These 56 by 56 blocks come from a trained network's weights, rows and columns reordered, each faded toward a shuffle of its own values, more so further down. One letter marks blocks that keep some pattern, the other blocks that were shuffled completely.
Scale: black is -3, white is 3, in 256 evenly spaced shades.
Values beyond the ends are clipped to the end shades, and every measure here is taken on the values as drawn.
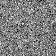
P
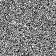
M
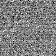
P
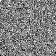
P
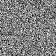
M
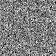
M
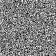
M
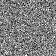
M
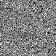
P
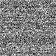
P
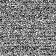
P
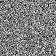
P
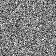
M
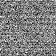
P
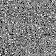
P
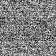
P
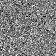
M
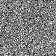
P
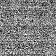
P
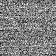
P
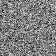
P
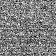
P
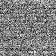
P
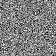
M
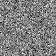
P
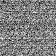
P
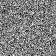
M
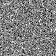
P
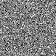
M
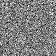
M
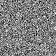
M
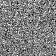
P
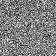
M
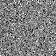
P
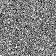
M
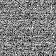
P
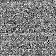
P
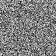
M
